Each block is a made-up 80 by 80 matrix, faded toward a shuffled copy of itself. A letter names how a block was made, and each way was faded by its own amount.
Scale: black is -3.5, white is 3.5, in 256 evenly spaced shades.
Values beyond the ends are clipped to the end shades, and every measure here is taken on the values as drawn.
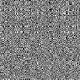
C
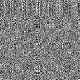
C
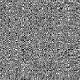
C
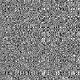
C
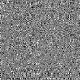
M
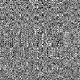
C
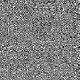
M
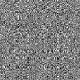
C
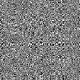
C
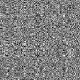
C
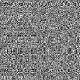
C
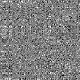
M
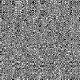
M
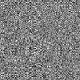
C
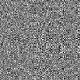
C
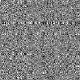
C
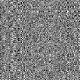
C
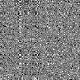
M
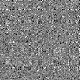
M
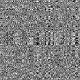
C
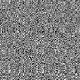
C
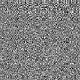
C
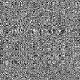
C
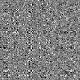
M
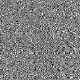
M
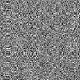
C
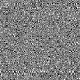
M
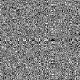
C
